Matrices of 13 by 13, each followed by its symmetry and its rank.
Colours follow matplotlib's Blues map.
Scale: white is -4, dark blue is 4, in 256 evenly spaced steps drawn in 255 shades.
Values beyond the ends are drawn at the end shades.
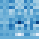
neither, rank two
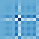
symmetric, rank one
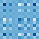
symmetric, rank one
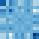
symmetric, rank two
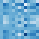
neither, rank two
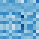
neither, rank two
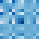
symmetric, rank two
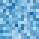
neither, full rank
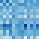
neither, rank two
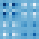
symmetric, rank one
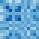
symmetric, rank two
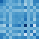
symmetric, rank two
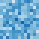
neither, full rank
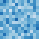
neither, full rank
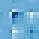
symmetric, rank one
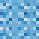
neither, rank two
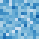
neither, full rank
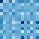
symmetric, rank two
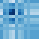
symmetric, rank one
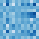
neither, rank two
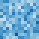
neither, full rank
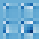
symmetric, rank one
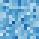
neither, full rank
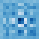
symmetric, rank two
